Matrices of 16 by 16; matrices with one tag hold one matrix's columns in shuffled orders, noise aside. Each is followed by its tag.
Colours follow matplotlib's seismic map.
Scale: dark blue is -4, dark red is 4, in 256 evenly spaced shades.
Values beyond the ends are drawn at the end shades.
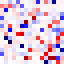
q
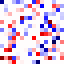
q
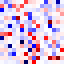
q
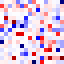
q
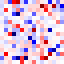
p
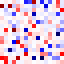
p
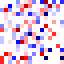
p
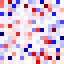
p
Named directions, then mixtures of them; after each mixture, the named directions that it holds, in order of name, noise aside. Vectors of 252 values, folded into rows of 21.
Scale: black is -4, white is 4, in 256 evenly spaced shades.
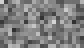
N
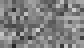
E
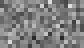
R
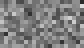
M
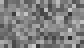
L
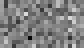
E, L, M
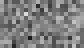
E, L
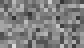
E, M, R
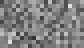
E, R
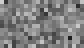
E, L, N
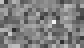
M, N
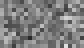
E, M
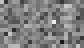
M, N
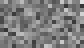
M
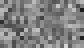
E, N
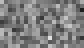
E, N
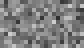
M, N, R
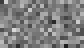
M, N, R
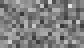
R
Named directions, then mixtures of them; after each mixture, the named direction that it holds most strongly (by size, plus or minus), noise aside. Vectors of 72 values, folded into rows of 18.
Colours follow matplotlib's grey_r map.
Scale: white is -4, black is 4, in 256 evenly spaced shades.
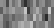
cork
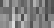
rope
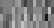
cork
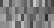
rope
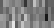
rope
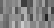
cork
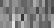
rope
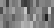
cork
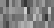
cork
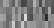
rope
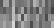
rope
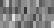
rope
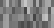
cork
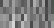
rope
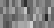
cork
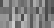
rope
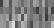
rope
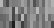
rope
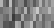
rope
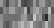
cork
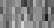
cork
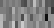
rope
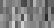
rope
